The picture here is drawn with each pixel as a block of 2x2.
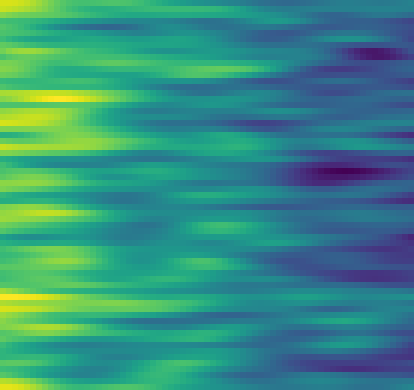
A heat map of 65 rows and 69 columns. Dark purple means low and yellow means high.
Ninth with the lowest average: middle right. Grain: streaks across. Slope: up to the left. Average level on the scale: 50%.
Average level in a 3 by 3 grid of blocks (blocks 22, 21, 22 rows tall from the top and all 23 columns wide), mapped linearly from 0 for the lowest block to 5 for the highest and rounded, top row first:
520 | 430 | 531
